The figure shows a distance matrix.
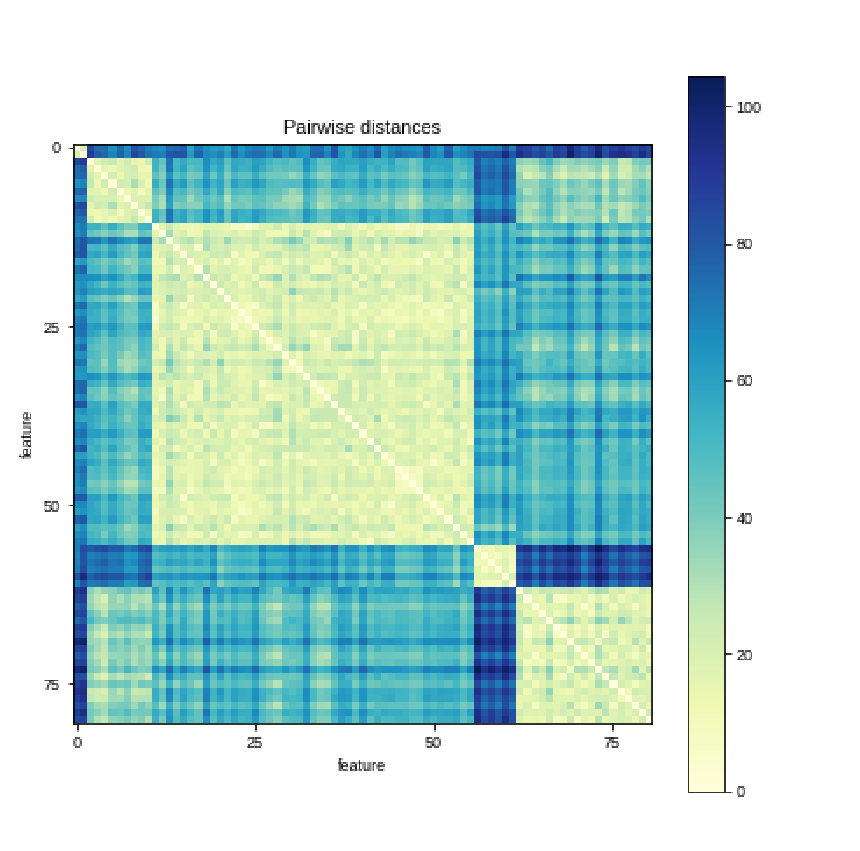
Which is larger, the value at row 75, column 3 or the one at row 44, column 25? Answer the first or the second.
the first
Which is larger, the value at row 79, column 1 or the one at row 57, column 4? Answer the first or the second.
the first
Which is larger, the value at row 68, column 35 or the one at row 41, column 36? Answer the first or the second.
the first
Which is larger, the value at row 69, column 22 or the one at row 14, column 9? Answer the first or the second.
the first
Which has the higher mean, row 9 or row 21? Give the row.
9
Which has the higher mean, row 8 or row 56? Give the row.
56
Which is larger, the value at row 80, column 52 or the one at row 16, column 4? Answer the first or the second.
the first
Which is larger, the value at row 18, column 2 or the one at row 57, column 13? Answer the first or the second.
the first
